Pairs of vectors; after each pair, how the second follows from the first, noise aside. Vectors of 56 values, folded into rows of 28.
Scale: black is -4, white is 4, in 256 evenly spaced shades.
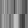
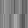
shrunk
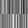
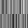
negated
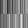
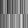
copied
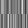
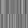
shrunk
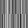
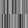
sign-scrambled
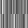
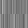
shrunk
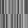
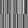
sign-scrambled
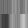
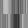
wrapped around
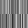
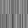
shrunk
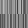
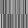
wrapped around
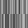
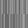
shrunk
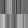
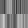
copied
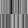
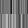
sign-scrambled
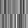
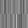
shrunk
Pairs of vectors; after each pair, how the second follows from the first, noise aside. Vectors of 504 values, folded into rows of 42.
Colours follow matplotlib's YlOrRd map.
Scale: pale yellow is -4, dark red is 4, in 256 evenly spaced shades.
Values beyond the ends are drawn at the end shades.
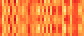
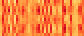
negated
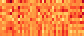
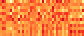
negated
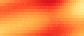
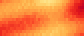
negated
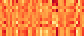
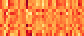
reversed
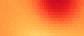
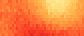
negated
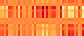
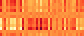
reversed
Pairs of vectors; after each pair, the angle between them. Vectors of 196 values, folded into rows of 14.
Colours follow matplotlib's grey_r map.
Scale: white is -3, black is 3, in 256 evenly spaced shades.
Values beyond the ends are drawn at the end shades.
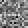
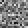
nearly parallel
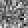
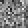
partly opposed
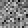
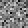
nearly parallel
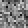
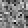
nearly parallel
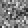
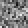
nearly opposite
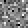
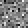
nearly parallel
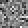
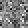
orthogonal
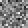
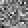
orthogonal
